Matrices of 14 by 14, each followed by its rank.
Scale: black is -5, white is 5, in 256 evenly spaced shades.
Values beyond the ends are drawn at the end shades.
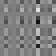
one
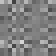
two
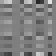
one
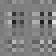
one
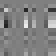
one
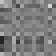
two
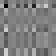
one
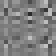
two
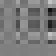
one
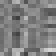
two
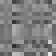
two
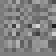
two
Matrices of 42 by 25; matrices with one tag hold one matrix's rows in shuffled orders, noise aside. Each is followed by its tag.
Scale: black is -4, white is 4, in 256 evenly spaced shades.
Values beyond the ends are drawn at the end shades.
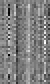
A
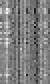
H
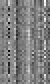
A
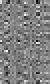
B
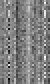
A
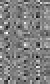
B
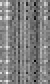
H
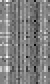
H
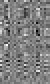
B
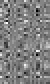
B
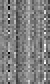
A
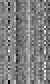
A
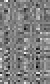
B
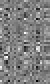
B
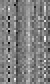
A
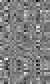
B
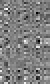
B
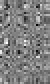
B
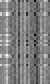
H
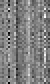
A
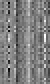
A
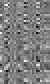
B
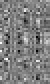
B
